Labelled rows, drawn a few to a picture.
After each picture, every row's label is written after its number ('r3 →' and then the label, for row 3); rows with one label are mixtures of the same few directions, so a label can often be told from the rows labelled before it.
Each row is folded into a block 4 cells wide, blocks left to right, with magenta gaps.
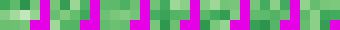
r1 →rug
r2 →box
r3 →rug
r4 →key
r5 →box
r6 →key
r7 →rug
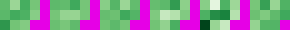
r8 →box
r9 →rug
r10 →box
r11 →rug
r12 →box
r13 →box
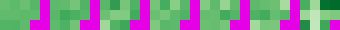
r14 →key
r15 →rug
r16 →box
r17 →box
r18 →box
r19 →key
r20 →key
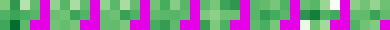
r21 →key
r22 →box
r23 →box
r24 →key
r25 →key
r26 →rug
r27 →key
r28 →box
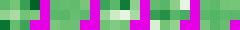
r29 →key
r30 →key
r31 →rug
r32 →key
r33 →key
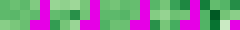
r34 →key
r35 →box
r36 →box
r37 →key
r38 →rug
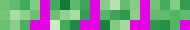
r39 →rug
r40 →box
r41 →box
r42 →key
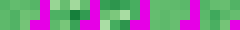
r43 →rug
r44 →rug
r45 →box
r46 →rug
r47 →rug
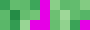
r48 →rug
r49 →rug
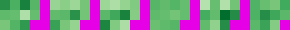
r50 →box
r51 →box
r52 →box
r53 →box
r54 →rug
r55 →rug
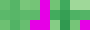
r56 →key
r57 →key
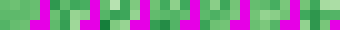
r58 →box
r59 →rug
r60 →box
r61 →key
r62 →box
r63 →rug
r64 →key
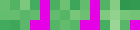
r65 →key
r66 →box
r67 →key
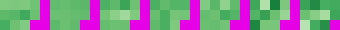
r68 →box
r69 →key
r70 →rug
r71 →rug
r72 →box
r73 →box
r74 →box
